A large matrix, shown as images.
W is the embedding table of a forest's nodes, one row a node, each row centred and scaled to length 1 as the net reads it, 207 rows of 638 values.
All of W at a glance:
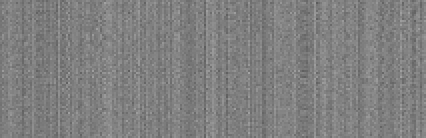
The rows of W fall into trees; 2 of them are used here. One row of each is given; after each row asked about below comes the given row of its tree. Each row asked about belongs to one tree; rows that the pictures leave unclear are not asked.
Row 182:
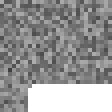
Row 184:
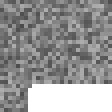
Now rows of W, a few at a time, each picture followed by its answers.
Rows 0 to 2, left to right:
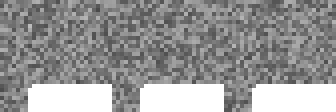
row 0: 182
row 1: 184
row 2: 182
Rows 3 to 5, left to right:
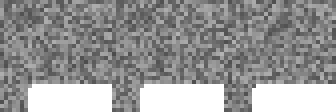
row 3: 184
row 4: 184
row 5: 184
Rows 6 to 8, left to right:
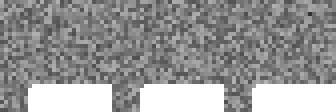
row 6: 184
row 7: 182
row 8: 184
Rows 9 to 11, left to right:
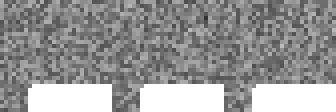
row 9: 184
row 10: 182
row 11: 182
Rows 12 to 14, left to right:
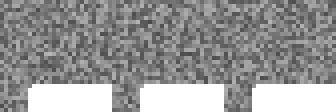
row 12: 182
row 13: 184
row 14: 184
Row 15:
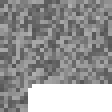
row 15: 182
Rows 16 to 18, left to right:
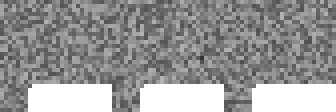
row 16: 184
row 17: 182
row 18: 182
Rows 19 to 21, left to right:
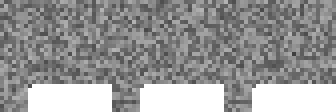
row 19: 182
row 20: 182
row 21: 182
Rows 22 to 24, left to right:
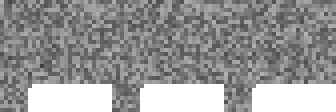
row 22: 184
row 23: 184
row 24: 184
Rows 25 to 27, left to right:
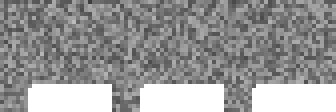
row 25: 184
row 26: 182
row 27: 184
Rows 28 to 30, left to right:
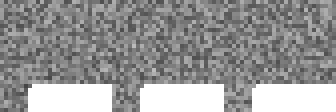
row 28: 184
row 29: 184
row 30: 182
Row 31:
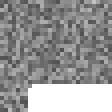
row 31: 182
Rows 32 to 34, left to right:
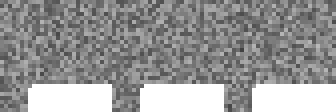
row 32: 182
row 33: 184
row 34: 184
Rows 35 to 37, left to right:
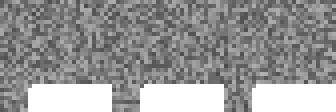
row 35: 182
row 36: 182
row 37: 184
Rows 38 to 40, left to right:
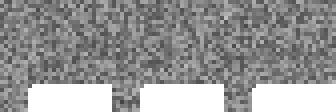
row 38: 182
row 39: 182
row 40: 184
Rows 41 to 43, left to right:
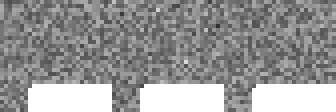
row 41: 184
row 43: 184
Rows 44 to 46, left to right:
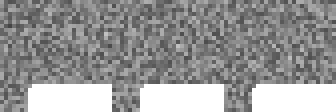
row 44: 184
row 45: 182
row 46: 184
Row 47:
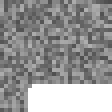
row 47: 184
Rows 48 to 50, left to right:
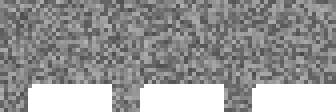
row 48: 184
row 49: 182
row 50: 184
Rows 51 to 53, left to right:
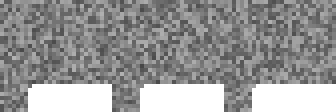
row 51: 182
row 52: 182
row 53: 182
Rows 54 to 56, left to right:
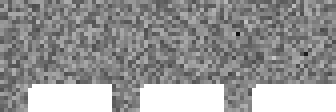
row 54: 182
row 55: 182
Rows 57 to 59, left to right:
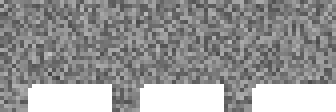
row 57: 182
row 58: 182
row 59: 182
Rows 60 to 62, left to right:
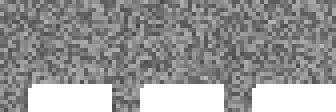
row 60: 184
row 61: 182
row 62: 184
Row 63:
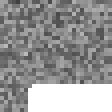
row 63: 184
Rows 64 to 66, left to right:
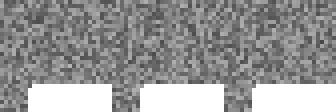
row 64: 184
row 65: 182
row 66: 182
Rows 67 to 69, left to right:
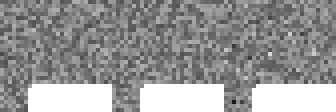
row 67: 184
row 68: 184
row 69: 182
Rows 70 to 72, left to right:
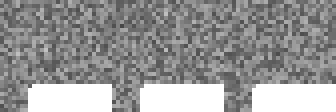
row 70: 182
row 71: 184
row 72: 182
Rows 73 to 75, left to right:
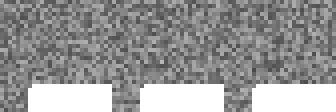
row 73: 184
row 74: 182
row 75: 182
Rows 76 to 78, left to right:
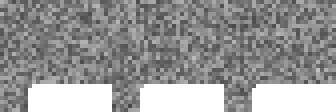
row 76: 184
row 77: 182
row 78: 184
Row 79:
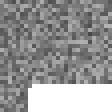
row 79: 184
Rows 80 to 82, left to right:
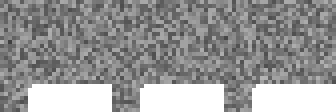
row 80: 182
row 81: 182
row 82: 182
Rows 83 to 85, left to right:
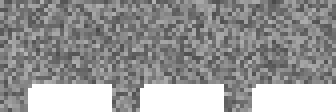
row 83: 184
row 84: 184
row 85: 182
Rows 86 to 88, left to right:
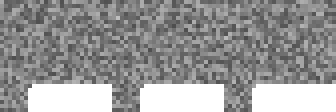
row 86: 184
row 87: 184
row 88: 184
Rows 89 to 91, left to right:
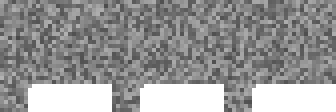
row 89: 184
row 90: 182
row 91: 182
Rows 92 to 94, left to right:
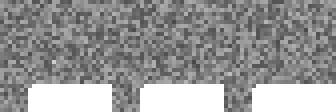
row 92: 184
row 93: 184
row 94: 182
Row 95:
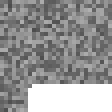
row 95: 182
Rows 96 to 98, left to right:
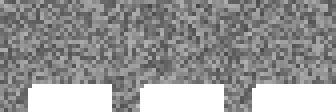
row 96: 184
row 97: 182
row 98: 184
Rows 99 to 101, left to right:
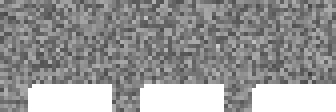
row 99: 182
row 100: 184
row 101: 182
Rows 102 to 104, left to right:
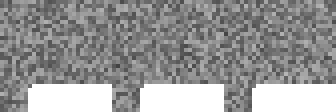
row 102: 182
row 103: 184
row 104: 184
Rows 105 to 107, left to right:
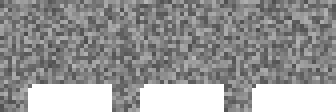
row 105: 182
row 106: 182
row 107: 182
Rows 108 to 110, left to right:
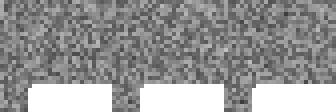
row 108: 184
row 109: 184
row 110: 184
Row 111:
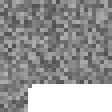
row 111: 182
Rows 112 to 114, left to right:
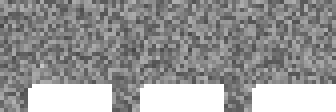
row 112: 184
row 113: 182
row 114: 182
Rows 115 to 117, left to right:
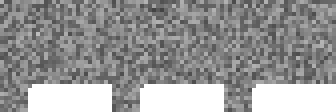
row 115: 182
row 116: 182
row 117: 184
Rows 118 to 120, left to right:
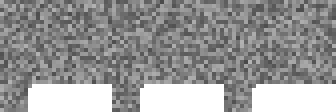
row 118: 184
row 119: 184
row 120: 182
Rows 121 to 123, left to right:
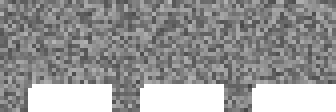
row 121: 184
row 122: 184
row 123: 184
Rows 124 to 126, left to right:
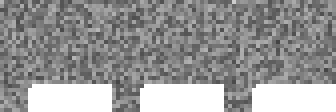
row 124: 184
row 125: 184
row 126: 182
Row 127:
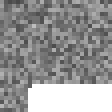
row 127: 184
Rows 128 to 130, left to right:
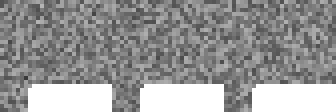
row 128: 182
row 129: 184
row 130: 182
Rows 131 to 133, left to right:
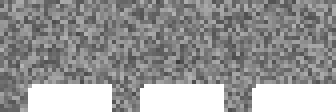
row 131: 182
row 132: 184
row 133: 184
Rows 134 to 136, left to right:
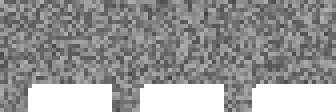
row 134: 184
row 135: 182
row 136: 182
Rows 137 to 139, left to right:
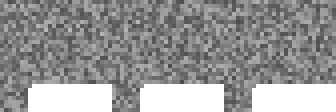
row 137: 184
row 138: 184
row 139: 182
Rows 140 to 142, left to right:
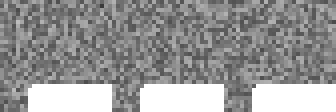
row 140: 182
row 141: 184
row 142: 184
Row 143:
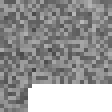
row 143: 184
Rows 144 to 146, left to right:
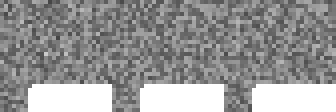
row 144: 182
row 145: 184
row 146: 184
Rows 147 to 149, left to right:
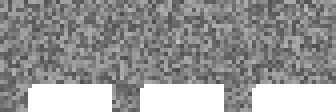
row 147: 182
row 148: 184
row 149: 182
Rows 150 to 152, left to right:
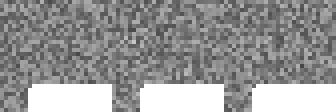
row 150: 184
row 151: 184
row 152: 182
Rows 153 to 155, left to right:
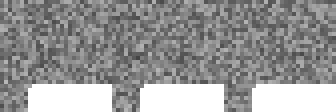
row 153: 182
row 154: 184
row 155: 184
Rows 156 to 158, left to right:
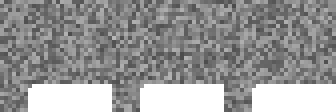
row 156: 182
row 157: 184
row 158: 182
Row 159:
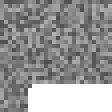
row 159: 184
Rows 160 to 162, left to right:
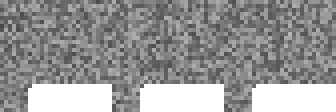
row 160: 184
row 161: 182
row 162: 182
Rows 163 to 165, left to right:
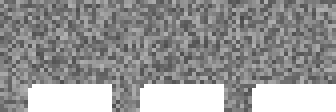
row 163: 182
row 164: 182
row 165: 184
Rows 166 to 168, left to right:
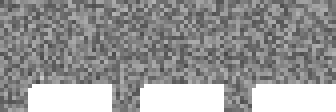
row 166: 182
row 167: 184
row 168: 184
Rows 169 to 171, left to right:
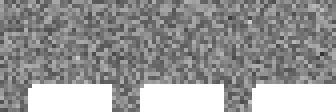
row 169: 184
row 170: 184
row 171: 184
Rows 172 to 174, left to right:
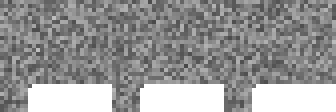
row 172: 182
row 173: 184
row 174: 182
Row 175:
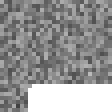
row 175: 182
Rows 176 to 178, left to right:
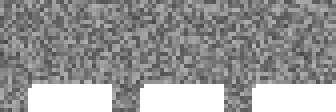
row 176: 184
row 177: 184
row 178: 184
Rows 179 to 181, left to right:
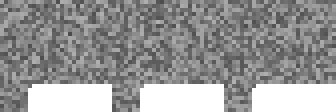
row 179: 182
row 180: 182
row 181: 184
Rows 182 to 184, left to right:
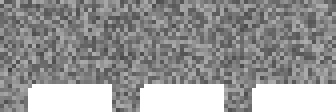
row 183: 184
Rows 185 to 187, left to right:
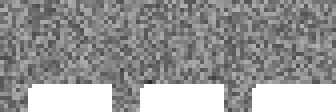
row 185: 182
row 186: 182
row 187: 184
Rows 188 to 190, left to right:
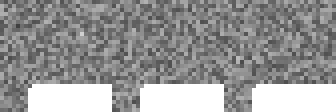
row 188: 184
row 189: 182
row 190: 182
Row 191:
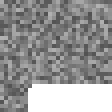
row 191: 184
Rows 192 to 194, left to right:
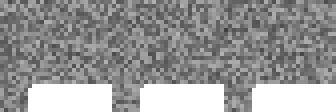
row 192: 184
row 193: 182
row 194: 184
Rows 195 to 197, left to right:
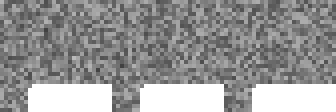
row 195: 184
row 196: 182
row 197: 182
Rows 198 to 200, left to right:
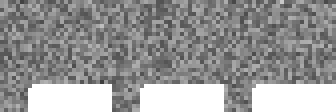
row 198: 184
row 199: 182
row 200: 184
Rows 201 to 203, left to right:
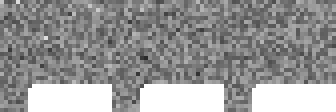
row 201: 184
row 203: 184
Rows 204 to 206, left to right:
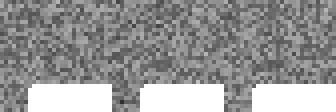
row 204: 184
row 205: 182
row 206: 182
